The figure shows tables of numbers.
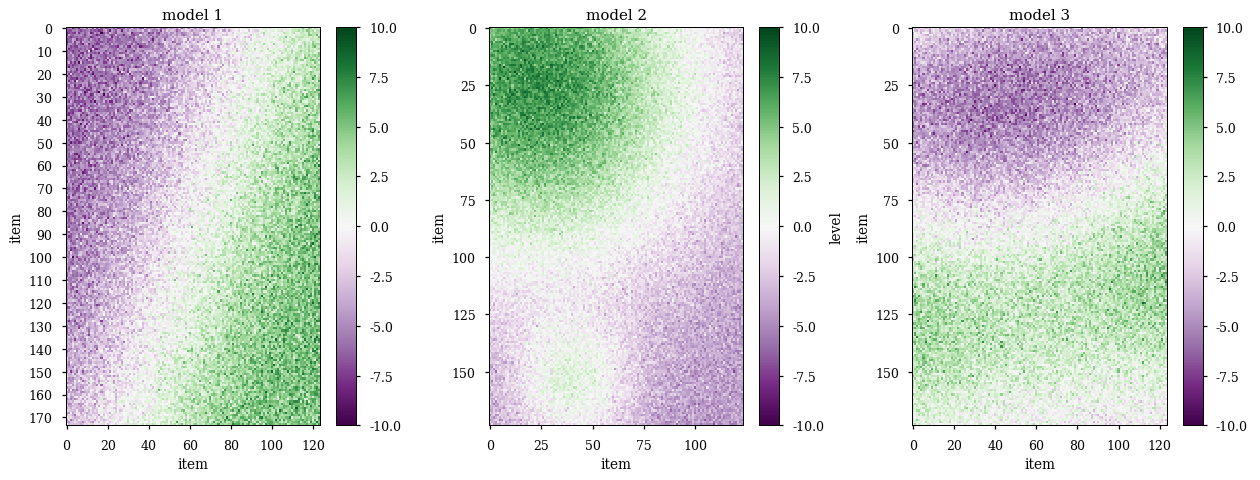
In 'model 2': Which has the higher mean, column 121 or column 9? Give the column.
9
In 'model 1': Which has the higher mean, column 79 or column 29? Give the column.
79
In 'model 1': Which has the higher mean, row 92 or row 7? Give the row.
92
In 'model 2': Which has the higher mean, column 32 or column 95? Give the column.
32
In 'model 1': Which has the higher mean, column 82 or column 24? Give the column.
82
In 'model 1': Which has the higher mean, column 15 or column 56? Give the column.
56
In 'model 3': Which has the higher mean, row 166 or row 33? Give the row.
166
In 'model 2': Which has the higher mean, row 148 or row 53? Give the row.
53
